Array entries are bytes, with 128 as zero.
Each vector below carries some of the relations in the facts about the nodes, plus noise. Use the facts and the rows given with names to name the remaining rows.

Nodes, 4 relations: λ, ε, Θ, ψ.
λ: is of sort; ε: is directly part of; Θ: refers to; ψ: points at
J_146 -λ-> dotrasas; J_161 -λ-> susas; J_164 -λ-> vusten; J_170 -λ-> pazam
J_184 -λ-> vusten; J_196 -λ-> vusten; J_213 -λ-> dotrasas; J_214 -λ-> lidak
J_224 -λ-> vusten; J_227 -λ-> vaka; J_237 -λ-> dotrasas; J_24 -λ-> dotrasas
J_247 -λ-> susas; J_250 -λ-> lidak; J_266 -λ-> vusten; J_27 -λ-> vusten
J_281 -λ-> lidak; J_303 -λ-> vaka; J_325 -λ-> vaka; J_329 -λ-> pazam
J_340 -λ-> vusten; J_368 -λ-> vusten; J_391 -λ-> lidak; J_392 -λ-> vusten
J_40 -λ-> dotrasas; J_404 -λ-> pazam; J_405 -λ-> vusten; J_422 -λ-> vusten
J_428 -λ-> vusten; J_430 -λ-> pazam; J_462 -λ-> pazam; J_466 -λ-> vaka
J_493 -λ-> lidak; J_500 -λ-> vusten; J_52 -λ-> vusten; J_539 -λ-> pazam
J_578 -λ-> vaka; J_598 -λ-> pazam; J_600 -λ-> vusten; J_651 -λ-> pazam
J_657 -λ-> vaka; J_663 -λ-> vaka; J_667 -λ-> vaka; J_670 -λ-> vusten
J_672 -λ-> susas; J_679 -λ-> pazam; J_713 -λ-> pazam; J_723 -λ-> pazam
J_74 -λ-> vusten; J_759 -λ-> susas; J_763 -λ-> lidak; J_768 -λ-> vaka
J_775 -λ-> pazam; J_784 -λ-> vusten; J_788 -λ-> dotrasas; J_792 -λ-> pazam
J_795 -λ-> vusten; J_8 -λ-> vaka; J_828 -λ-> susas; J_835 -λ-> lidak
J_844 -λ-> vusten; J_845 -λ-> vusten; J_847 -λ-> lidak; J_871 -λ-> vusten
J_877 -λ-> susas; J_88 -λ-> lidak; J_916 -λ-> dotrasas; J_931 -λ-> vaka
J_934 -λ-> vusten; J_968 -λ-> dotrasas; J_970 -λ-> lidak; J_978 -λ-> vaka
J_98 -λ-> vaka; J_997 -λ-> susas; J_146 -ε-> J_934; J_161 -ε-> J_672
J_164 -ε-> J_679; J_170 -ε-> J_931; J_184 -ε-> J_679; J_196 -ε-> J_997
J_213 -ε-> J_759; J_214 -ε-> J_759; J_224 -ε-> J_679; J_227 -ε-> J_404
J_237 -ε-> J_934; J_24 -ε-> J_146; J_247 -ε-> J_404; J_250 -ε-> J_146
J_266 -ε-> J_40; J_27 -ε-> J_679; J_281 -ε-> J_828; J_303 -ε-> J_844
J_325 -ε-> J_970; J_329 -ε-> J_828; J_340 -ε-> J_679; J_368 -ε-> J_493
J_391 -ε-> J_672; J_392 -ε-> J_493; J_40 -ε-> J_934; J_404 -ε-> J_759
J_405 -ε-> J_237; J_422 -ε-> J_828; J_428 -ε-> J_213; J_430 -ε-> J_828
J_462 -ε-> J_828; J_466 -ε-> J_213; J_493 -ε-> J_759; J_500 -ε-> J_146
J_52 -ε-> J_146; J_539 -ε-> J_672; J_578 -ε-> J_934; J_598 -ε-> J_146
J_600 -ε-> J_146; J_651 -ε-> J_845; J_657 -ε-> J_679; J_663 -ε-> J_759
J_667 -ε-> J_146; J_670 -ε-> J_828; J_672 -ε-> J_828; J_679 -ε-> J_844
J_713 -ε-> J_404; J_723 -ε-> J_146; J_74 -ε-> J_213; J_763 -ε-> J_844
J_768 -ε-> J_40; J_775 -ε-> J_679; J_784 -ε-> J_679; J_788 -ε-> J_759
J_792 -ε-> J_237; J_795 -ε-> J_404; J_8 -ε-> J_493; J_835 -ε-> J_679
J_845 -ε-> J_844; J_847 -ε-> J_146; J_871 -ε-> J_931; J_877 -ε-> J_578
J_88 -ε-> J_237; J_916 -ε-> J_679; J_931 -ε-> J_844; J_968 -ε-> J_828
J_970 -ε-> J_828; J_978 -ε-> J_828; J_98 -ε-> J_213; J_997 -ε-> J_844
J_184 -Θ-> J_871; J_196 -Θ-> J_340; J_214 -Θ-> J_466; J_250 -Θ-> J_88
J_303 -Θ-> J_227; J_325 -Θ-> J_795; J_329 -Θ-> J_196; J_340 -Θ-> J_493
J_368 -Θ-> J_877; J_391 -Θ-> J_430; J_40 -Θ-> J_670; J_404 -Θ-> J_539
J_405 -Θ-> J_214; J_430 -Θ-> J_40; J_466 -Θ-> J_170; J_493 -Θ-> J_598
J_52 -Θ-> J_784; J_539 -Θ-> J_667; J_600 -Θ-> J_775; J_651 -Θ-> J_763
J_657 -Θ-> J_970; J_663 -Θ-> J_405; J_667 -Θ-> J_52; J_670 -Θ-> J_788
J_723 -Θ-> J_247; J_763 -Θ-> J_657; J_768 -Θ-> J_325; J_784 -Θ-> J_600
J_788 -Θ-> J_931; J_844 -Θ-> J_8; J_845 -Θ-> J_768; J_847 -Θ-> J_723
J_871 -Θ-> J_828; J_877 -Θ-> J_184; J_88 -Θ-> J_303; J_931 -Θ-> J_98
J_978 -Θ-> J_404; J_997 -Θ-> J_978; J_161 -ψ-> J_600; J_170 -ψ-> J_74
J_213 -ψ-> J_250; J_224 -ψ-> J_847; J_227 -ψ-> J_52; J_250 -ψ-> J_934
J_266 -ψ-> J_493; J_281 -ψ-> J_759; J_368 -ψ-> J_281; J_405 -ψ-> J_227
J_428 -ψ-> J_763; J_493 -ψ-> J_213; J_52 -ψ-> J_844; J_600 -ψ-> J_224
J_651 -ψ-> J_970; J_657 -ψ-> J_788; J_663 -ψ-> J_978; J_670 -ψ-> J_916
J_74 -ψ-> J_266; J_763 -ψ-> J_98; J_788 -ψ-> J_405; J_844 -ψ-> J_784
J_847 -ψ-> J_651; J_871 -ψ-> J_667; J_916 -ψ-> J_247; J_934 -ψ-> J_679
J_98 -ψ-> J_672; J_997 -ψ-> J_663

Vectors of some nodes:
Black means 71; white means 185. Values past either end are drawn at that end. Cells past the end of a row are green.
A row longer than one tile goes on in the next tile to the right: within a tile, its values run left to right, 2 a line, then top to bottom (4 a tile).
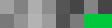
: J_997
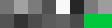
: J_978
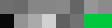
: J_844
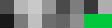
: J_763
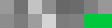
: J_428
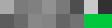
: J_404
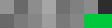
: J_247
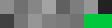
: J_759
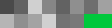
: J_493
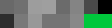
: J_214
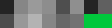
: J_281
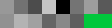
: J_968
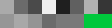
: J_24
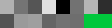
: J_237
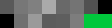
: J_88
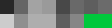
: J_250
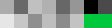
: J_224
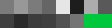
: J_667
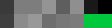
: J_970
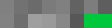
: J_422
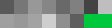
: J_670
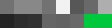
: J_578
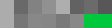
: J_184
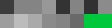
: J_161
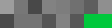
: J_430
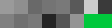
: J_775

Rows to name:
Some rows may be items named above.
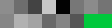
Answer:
J_968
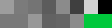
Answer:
J_784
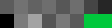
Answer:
J_391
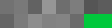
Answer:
J_828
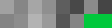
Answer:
J_997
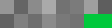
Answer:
J_713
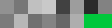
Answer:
J_651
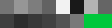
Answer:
J_667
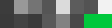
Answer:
J_325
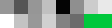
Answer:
J_213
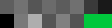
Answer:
J_391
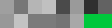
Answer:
J_651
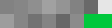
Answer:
J_170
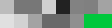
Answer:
J_916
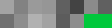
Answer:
J_997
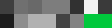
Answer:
J_52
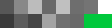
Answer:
J_663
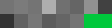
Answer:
J_792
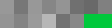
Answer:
J_871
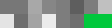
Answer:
J_266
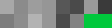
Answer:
J_997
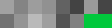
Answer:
J_997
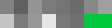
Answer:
J_934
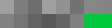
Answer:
J_679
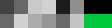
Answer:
J_847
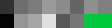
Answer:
J_405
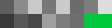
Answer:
J_663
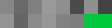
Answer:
J_500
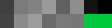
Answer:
J_970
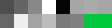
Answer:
J_788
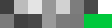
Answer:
J_98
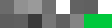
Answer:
J_657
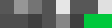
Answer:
J_325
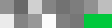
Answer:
J_74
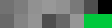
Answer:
J_835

